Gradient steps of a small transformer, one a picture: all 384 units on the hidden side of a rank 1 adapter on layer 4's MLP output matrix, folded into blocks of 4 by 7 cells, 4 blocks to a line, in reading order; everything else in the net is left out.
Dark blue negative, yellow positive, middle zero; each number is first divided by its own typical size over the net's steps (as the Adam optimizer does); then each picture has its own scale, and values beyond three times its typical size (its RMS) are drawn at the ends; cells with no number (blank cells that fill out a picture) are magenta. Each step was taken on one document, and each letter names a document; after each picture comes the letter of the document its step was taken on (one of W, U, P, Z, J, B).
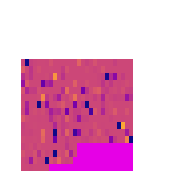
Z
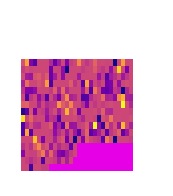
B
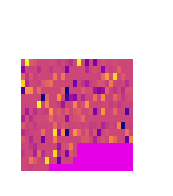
Z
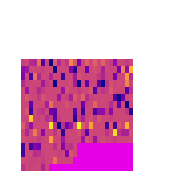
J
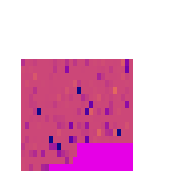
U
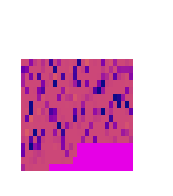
J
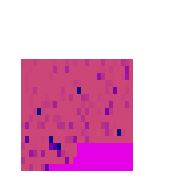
U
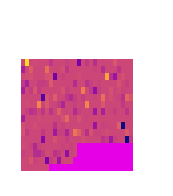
Z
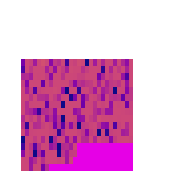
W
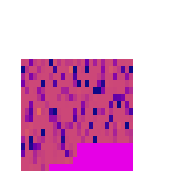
J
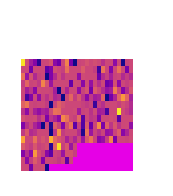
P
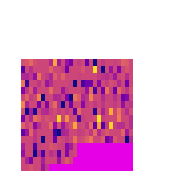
B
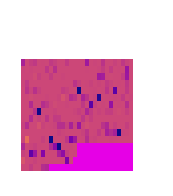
U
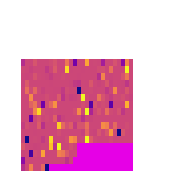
U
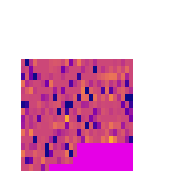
B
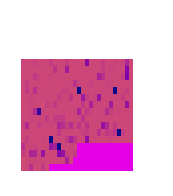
U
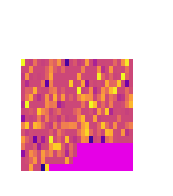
W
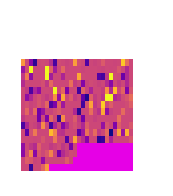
P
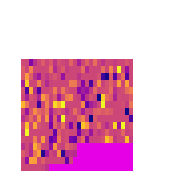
P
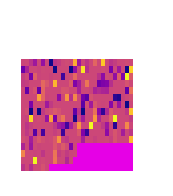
J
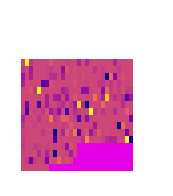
Z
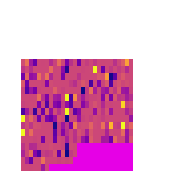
B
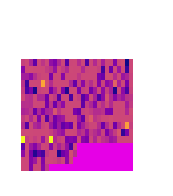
W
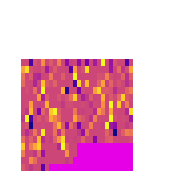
J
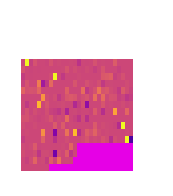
Z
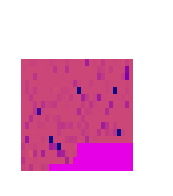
U
